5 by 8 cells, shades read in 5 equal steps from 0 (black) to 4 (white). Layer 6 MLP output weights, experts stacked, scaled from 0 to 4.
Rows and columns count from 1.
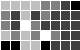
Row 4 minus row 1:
0 -1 0 -1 2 0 0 1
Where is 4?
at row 3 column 3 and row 4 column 5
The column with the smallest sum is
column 8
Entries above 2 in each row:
4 1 1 3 2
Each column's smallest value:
0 0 3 1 0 1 1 0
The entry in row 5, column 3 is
3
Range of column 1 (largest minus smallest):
3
